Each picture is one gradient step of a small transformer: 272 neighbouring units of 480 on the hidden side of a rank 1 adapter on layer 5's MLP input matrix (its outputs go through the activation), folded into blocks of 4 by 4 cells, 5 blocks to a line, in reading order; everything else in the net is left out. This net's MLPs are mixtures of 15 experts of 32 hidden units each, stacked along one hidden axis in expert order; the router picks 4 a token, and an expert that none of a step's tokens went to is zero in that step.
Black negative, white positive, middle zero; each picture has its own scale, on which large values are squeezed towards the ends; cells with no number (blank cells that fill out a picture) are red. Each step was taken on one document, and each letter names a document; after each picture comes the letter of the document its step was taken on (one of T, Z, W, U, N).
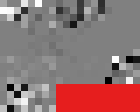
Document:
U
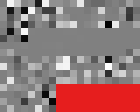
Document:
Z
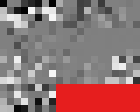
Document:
U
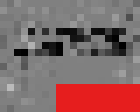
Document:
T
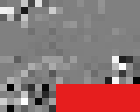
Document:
U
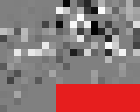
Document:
T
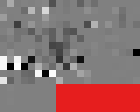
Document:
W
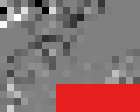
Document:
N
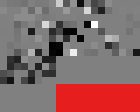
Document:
W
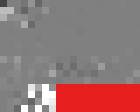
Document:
U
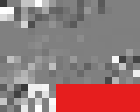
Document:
U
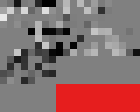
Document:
W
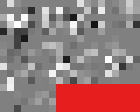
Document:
Z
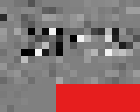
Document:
T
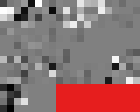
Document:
U
